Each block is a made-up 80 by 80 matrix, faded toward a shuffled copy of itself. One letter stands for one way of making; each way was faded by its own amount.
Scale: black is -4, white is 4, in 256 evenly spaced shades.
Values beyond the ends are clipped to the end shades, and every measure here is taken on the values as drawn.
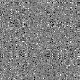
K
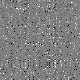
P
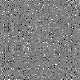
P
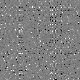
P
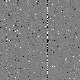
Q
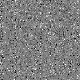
Q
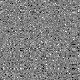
K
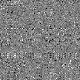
K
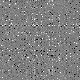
P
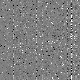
Q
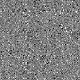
K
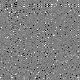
P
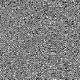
K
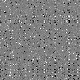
P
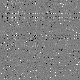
P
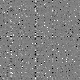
P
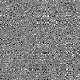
K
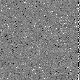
Q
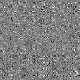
K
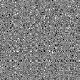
K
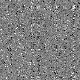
Q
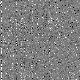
Q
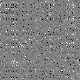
P
